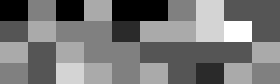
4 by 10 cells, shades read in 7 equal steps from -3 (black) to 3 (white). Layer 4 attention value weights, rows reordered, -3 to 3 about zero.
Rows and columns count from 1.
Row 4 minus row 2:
1 -2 2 1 2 0 -2 -4 -2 1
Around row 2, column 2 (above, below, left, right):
0 -1 -1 0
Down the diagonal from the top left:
-3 1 1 1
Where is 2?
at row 1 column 8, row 2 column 8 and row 4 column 3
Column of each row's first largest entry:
8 9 1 3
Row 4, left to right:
0 -1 2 1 0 1 -1 -2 1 0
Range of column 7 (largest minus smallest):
2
